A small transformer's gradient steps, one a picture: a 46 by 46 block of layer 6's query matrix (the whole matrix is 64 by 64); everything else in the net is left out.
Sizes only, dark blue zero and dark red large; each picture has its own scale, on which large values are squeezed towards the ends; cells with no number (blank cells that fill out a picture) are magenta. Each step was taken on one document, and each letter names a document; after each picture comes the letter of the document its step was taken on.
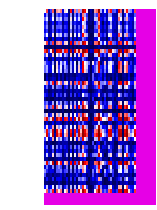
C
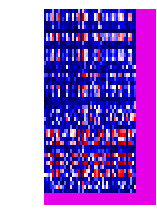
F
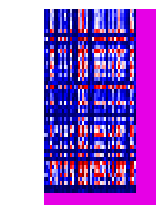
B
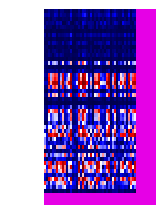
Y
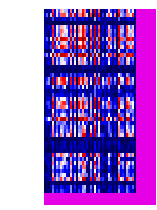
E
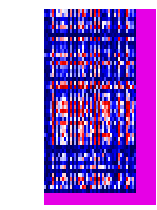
E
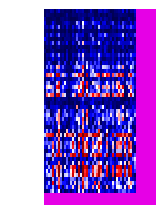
F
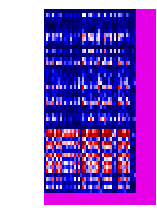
C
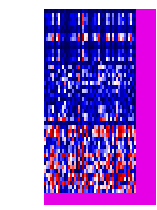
F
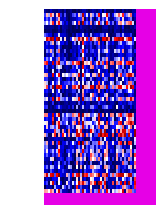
F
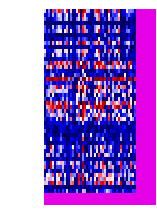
B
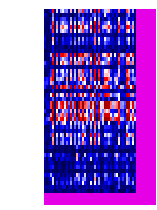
E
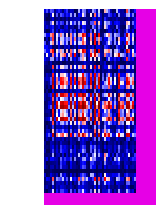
E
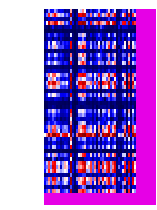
Y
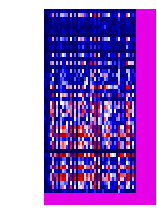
E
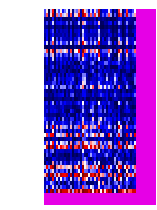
C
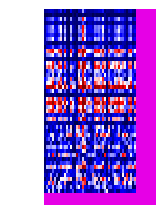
B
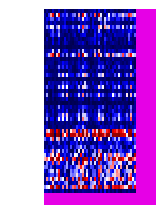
F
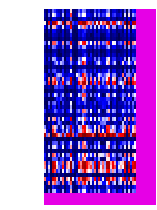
Y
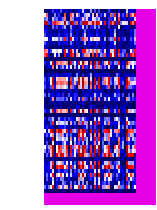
E
